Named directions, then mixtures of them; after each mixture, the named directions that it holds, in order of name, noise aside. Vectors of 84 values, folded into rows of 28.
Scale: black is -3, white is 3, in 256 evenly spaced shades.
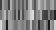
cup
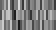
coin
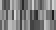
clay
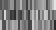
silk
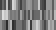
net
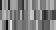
cup, net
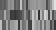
silk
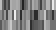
clay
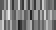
coin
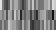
clay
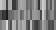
net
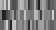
clay, cup, net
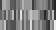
clay, cup, silk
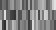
silk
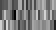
coin, silk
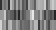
cup, silk
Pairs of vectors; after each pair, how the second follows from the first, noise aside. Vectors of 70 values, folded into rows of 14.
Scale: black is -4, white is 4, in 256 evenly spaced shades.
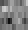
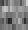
copied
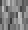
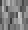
copied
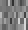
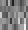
copied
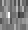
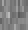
shrunk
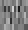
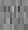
shrunk
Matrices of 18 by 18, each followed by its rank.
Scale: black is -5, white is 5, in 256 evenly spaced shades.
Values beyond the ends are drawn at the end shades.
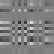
one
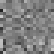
three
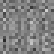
three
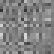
three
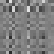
two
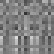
two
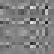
two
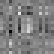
two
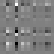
one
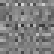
three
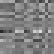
two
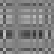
one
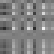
one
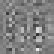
three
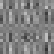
two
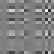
one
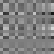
one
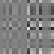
one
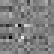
three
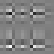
one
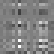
two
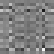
two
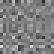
three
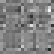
three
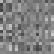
three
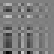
one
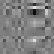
two
